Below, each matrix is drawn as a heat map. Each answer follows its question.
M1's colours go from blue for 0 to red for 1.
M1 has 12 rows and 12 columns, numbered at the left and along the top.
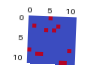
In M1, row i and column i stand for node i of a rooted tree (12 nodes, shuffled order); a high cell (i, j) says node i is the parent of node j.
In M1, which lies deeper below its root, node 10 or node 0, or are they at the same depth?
the same depth
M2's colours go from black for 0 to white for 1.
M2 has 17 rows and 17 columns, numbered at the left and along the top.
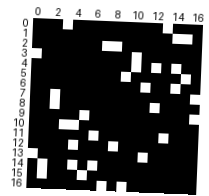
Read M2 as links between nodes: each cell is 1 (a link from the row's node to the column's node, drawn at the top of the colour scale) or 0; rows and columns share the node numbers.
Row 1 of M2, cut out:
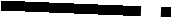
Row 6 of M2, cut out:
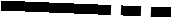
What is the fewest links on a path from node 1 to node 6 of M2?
2
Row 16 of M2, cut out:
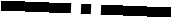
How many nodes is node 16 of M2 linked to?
2
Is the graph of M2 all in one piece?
yes
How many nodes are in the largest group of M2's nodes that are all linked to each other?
2
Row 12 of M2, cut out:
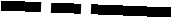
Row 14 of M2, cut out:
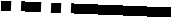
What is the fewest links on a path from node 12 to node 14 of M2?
2
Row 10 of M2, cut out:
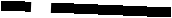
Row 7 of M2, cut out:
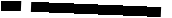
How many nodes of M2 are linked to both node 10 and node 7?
0
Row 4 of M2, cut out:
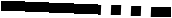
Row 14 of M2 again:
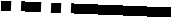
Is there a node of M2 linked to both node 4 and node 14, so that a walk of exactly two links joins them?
no
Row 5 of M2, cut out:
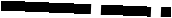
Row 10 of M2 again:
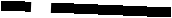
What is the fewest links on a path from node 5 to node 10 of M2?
5
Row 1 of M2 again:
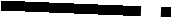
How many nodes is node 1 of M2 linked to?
2
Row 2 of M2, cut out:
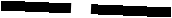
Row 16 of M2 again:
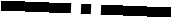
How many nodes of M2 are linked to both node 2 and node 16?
1
